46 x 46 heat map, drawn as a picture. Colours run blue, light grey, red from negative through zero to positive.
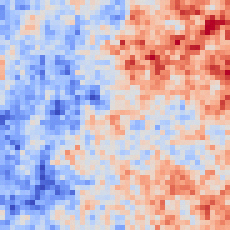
No single row or column stands out from its neighbours. No regular stripes run through it. The field is mottled with small blotches. The ninth with the highest average is the top right. Values rise toward the right.
